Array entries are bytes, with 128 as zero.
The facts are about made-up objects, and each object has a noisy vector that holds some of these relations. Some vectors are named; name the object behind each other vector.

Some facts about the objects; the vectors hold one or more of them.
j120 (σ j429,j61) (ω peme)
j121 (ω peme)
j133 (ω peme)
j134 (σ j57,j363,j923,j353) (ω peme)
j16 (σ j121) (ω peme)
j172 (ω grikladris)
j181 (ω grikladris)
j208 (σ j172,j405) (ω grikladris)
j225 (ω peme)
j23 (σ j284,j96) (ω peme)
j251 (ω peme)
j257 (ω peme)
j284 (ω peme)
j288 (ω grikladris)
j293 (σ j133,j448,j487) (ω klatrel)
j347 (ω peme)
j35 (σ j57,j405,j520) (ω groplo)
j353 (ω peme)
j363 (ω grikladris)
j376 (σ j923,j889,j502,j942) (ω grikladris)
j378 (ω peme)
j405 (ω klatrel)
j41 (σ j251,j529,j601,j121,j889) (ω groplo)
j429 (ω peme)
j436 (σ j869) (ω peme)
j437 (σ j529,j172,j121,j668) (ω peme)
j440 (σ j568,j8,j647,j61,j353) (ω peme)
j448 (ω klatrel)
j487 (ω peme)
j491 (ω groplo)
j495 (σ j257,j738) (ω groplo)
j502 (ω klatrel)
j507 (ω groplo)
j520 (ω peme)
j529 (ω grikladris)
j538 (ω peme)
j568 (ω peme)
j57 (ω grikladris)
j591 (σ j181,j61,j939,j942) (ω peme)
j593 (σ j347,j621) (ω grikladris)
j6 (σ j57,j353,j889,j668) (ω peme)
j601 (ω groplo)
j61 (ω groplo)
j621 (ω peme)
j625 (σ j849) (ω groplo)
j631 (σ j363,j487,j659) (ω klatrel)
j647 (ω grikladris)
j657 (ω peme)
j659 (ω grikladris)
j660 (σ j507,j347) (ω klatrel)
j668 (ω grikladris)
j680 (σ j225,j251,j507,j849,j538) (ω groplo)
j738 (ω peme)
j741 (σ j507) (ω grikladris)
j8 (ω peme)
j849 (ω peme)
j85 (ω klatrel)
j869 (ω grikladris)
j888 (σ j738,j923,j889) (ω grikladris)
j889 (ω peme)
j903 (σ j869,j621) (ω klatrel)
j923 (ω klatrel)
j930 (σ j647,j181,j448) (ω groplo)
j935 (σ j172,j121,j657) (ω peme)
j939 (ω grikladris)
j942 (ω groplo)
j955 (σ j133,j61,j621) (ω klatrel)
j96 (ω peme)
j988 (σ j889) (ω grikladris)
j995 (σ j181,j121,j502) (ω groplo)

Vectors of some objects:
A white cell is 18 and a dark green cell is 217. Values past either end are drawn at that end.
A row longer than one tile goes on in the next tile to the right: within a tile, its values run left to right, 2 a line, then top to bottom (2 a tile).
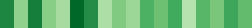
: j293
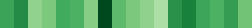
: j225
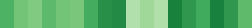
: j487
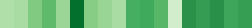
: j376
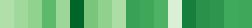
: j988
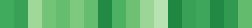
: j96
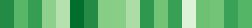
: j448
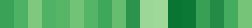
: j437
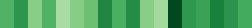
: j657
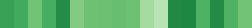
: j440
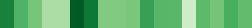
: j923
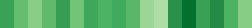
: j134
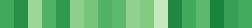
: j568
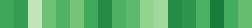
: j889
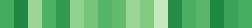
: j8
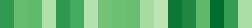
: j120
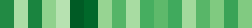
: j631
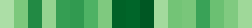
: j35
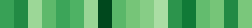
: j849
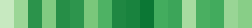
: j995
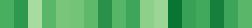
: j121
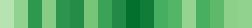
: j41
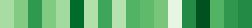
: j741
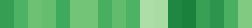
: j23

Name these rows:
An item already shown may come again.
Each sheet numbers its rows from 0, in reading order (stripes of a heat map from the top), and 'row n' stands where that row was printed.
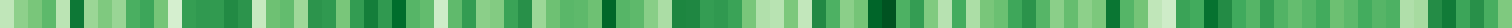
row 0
j288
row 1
j942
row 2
j251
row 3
j495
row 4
j347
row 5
j23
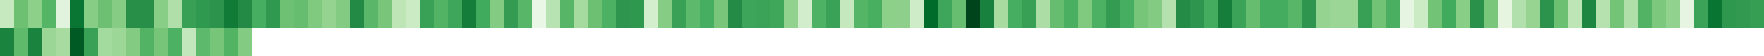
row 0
j172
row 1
j621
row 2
j257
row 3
j429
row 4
j353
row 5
j436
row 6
j593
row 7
j955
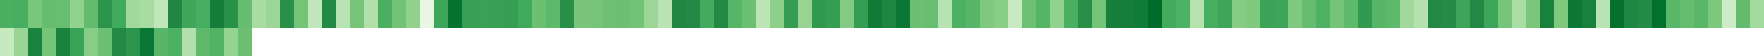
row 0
j133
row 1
j593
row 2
j440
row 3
j491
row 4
j601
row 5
j378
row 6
j625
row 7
j930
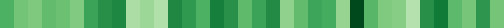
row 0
j487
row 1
j849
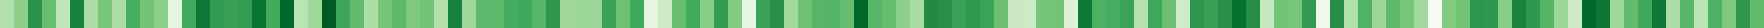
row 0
j593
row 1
j660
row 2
j436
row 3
j251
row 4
j659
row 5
j869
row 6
j405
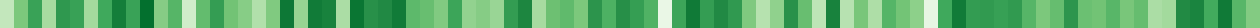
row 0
j61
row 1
j680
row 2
j520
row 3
j593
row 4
j591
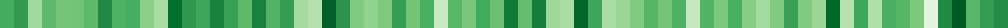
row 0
j121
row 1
j85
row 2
j955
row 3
j741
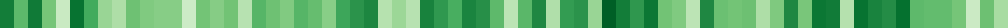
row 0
j903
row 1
j487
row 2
j507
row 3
j625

